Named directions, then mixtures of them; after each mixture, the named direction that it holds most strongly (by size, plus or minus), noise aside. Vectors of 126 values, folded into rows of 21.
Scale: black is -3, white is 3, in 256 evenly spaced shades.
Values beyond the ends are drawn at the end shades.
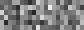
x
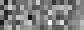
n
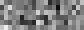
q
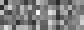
n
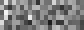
n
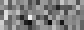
n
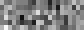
q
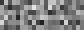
x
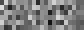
n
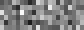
x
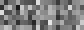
x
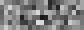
q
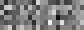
n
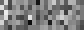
n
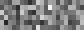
x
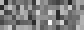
n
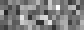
q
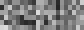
q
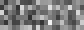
x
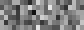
x
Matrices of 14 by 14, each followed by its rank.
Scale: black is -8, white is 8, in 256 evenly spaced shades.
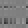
one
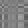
one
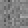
three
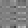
one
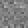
three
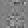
three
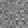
three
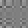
one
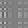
one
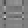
one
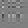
one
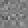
three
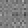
three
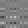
one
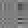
one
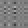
one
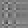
one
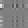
one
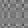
one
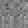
three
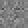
three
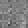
three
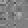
three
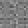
three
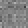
three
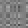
one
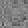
three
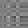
one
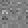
three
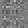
three
